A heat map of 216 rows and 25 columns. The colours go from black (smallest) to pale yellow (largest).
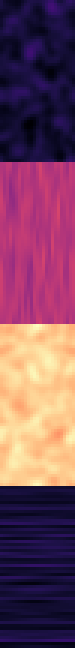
The table splits into 4 rows of 1 panel. Panel 1,1: very low, blotchy, faint in contrast. Panel 2,1: middling, streaked downward, faint in contrast. Panel 3,1: very high, blotchy, faint in contrast. Panel 4,1: very low, streaked across, faint in contrast.
